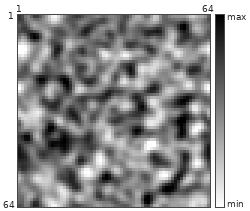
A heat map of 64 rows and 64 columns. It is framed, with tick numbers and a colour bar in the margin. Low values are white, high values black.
Average level on the scale: 50%. Stripes: none. Grain: blotchy. Slope: none. Histogram: bell-shaped.
